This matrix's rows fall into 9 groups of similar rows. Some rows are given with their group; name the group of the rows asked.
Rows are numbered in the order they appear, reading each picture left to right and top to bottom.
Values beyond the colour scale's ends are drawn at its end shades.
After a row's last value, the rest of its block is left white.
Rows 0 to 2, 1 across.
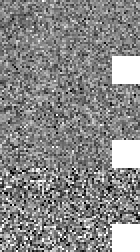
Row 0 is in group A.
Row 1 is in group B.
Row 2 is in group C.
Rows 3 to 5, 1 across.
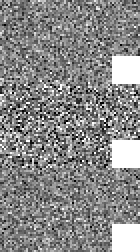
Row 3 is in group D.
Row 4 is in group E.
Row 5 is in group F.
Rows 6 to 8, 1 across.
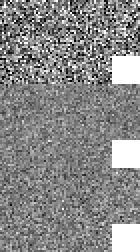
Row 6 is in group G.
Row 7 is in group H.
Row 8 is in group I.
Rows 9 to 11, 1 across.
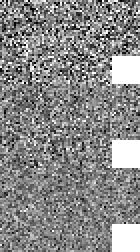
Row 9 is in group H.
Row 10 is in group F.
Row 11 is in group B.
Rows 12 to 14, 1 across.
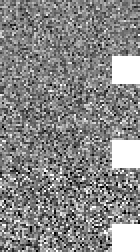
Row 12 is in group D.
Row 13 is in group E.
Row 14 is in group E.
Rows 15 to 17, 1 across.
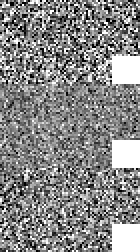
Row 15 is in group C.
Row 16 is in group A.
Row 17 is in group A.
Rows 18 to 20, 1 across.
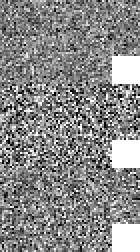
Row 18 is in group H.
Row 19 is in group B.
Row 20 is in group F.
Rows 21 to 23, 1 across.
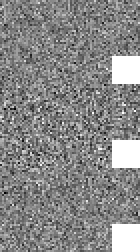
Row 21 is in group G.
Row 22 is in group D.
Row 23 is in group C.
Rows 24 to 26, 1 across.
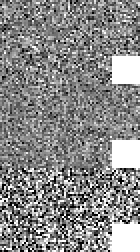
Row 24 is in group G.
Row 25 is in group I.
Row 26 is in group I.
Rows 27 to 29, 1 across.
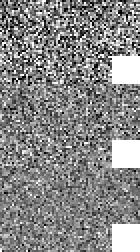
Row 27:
I
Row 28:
D
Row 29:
C
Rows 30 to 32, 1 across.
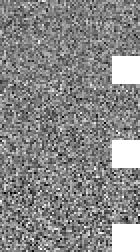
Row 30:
A
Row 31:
E
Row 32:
D
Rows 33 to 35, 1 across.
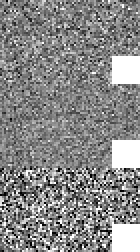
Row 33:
H
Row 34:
H
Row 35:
A
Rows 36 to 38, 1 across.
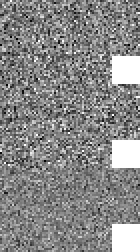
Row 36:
F
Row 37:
H
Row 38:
C
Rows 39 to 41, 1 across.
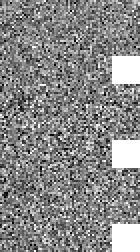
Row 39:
G
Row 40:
A
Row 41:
F
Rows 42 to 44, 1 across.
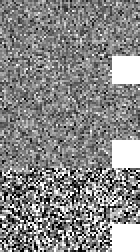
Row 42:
I
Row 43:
G
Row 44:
F
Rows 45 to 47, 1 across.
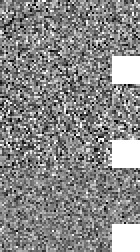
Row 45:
A
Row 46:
I
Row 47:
B
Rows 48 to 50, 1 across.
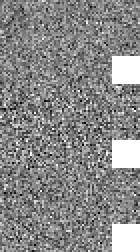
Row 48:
A
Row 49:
D
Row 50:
D
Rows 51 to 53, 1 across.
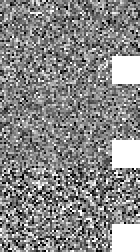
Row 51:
C
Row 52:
G
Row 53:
B
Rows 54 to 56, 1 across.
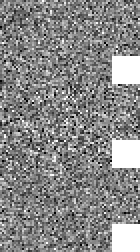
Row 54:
A
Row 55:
G
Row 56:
E
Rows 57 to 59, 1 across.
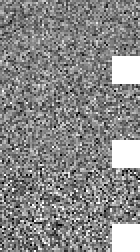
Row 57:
A
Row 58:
B
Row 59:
F
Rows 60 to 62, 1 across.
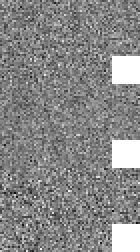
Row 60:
F
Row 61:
F
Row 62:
D
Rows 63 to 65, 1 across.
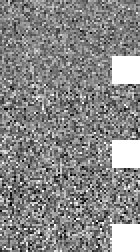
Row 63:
H
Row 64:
C
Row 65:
I
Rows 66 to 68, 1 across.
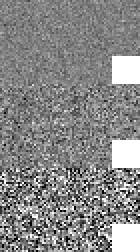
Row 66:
D
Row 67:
F
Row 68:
G
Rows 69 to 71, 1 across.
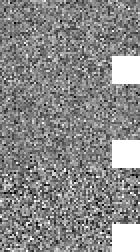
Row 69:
H
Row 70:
F
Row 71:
D
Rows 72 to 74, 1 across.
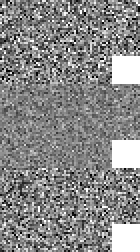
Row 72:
G
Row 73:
B
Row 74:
A
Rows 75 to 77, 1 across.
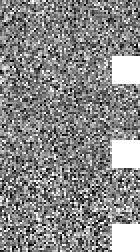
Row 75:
C
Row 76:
E
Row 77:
I
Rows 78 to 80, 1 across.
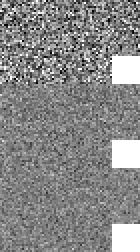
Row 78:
C
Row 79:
E
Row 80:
E
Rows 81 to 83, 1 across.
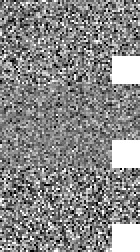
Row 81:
A
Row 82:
B
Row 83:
D
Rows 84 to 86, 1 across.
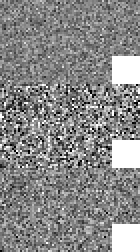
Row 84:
H
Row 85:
A
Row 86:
A
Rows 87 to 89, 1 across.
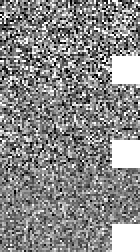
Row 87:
G
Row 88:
E
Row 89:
H
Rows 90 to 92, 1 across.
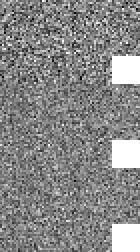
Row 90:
F
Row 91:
I
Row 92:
F
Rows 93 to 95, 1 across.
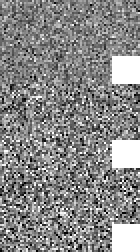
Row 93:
F
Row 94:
C
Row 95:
A
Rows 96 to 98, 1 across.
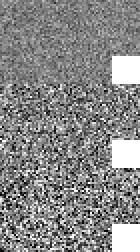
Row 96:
F
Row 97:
E
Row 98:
A
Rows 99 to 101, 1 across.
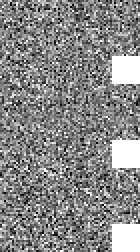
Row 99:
B
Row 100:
C
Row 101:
E
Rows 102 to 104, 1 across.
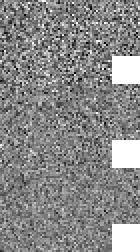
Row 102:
A
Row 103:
B
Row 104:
A
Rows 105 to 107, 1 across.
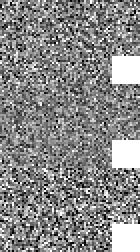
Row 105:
B
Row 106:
B
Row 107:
E
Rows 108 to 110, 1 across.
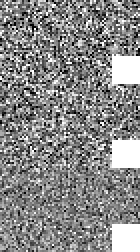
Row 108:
D
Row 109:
H
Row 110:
C
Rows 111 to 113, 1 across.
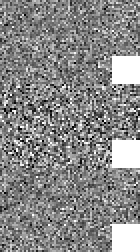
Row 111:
G
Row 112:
D
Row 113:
G
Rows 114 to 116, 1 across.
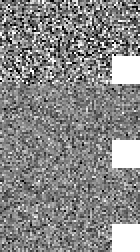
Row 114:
D
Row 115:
D
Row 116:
G
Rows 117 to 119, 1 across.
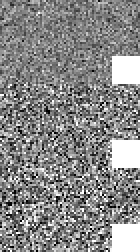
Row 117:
C
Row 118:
E
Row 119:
H
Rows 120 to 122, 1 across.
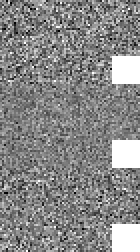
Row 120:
H
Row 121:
F
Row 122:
C
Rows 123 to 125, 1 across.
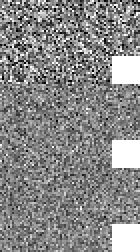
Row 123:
B
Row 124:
B
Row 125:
I
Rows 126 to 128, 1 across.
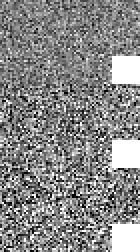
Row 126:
I
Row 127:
I
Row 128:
H
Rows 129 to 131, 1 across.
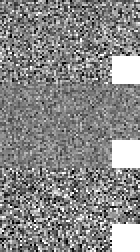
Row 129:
I
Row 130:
I
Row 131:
F
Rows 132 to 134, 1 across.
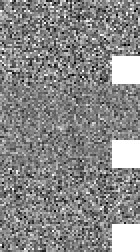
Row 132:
E
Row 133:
E
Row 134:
B
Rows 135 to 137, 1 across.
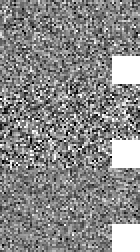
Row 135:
D
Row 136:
G
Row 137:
G
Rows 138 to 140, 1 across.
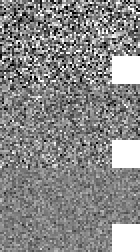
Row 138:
F
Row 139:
C
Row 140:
D
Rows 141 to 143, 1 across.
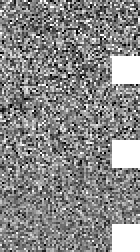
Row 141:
E
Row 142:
A
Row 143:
B
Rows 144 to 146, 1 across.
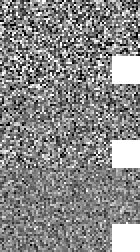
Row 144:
D
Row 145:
C
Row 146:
F
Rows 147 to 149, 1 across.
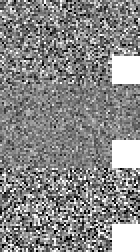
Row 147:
E
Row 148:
B
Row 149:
G
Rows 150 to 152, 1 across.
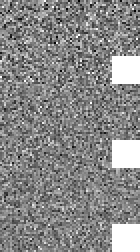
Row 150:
B
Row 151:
D
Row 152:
F
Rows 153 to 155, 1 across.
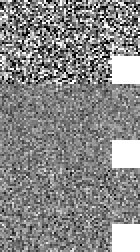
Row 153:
E
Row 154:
I
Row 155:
E
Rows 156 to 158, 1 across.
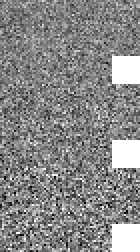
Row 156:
A
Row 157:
F
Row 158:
H
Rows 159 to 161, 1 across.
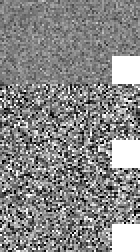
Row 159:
A
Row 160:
G
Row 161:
B
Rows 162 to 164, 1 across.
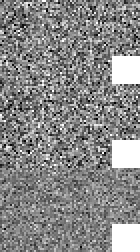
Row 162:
A
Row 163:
A
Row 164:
F
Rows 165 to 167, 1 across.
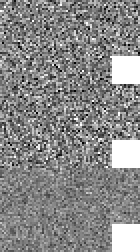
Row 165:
E
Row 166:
I
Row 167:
E
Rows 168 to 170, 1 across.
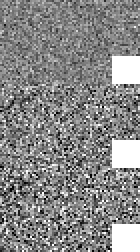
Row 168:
D
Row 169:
A
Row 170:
A
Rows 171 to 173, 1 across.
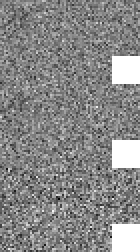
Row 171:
A
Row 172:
A
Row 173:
H
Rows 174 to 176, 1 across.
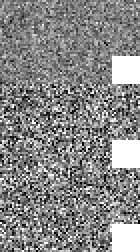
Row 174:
A
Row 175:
F
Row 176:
E
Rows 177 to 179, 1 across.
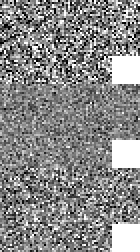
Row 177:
G
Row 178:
D
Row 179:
H
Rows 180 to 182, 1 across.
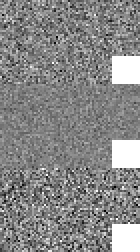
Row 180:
B
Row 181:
D
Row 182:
A
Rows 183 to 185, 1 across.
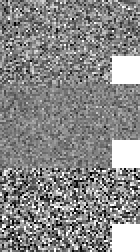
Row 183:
H
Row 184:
A
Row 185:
F
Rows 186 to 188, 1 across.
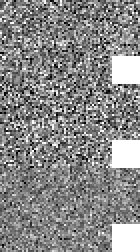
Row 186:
E
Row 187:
H
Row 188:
G
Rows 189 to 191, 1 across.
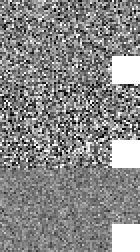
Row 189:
B
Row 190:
I
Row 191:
E
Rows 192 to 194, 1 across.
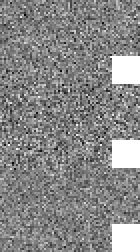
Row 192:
G
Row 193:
I
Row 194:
E
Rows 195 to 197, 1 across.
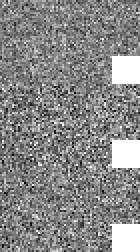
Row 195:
H
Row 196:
F
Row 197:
G
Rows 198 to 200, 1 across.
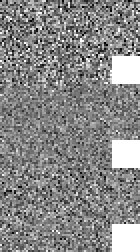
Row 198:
I
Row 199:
E
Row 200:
B
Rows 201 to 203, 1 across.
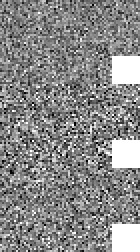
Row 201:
I
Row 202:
G
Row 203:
C
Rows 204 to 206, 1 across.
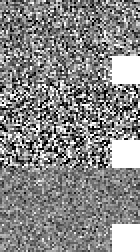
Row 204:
I
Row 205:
E
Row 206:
C
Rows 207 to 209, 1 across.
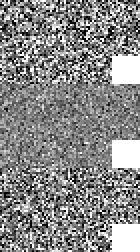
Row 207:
H
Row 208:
C
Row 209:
G
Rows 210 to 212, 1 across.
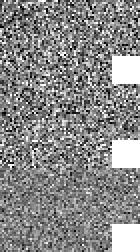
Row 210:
A
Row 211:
H
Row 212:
E
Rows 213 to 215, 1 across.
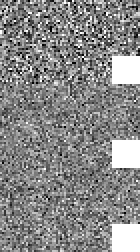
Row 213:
D
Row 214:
G
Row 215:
I
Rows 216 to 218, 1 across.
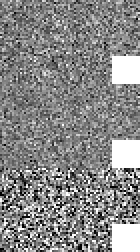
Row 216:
F
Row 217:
F
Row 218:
A
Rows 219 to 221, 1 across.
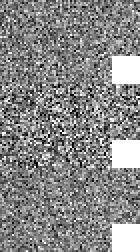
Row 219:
I
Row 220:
F
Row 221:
F
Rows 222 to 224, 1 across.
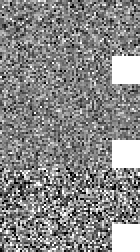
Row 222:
B
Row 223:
D
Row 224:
A
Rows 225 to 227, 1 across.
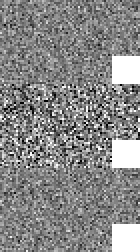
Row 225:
D
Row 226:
D
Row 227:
D
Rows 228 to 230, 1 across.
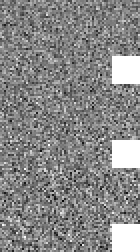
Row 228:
D
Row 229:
I
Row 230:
E
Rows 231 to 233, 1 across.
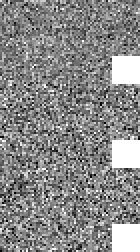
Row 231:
H
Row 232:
E
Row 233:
A
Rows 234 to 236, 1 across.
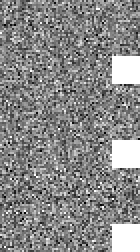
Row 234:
D
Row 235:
I
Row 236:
H
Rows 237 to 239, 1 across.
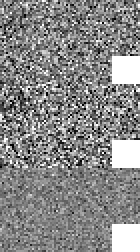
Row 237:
A
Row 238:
A
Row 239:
B
